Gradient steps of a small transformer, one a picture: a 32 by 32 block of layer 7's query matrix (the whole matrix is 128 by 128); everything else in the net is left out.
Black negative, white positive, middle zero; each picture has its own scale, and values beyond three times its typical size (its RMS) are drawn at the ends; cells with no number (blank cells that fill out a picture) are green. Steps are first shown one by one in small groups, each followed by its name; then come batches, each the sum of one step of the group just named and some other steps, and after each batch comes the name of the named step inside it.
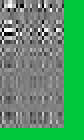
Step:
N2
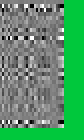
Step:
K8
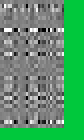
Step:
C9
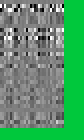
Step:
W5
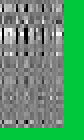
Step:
C9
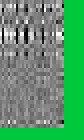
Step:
K8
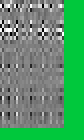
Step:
N2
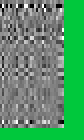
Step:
K8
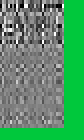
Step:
N2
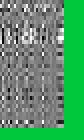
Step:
K8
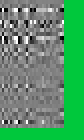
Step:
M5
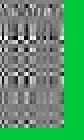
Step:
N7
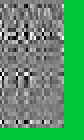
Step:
N7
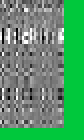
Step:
N7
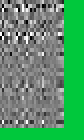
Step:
M5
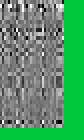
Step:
N7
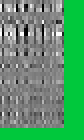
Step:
M5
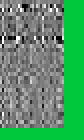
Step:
N7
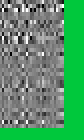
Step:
M5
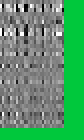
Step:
M5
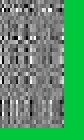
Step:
N7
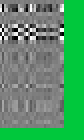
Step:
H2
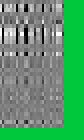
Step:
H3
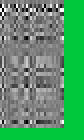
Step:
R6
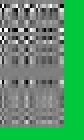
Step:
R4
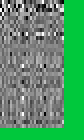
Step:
R6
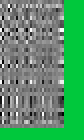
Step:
R4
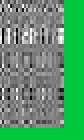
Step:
R6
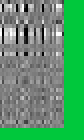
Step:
H3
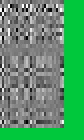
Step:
R6
